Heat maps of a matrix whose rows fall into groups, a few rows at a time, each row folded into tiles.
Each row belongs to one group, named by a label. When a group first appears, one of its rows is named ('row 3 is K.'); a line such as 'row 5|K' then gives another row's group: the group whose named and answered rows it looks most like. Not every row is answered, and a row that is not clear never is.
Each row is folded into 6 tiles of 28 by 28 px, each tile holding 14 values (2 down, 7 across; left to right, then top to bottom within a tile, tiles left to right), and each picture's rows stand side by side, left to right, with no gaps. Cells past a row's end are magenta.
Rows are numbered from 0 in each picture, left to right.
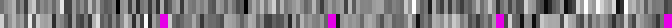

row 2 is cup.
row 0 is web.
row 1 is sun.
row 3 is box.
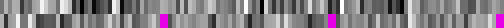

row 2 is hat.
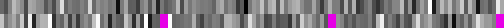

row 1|sun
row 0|web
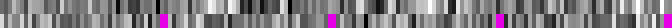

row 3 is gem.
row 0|web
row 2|box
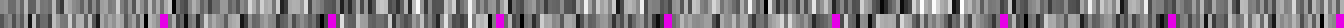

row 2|gem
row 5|box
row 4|cup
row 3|box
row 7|gem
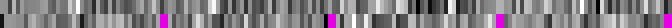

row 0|cup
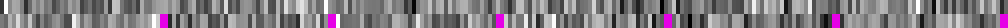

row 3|web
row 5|cup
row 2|sun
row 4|box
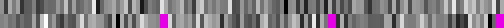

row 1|web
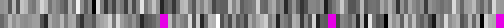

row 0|cup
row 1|web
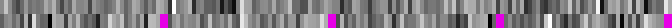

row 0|gem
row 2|gem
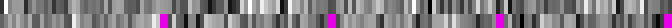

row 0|hat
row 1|box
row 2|cup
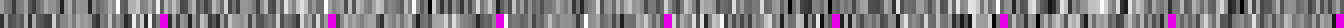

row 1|gem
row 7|hat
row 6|box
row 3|sun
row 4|web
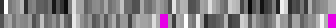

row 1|hat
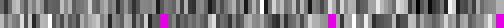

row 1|sun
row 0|web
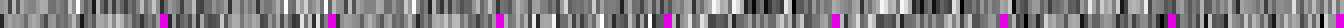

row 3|web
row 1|gem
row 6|box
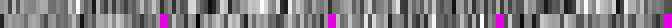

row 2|web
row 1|box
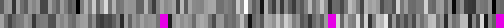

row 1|cup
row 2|web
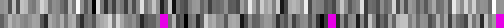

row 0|cup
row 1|box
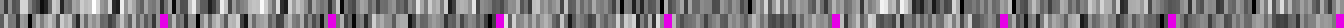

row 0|box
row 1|box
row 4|sun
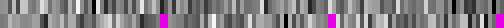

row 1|sun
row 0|cup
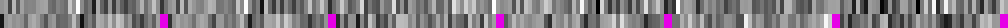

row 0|cup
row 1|cup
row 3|cup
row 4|hat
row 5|sun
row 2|gem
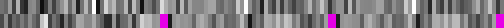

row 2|cup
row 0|sun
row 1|cup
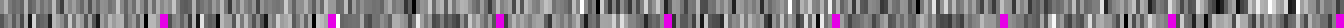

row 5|sun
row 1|gem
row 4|gem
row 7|box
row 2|sun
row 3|cup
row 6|sun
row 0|gem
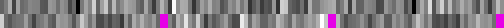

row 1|hat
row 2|sun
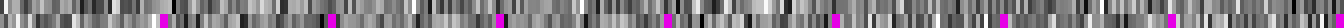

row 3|cup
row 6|sun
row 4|box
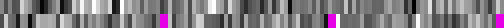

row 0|box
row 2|sun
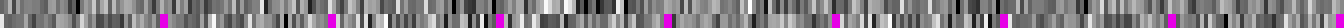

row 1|sun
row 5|web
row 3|hat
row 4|cup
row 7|gem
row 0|sun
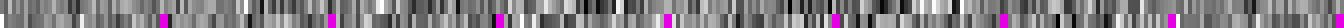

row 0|sun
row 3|hat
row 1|cup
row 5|box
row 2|hat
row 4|web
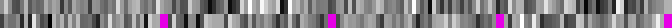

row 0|gem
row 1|box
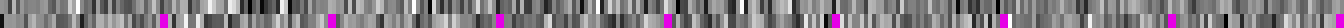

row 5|web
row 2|cup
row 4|gem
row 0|cup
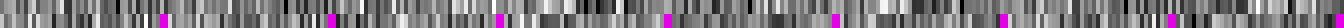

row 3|hat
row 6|web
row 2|gem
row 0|web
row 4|sun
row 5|hat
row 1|web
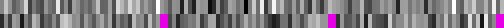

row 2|gem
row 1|sun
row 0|gem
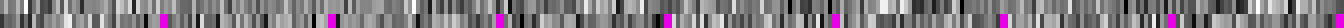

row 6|web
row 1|gem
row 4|web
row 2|cup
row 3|box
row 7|box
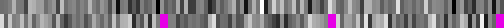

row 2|web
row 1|sun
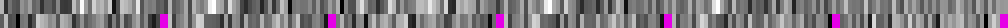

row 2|box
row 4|hat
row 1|hat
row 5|gem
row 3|hat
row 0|box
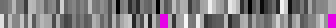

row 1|hat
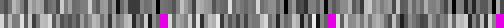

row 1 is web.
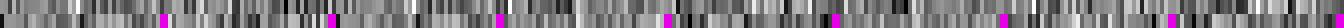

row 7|box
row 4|box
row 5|hat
